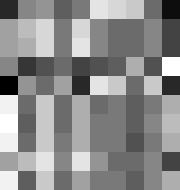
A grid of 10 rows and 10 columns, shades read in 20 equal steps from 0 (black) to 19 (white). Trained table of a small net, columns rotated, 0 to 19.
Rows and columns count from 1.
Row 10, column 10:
13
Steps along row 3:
up up down up down down same up down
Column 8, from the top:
15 8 8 13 8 7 7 6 8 7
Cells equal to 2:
0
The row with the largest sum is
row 9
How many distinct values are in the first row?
10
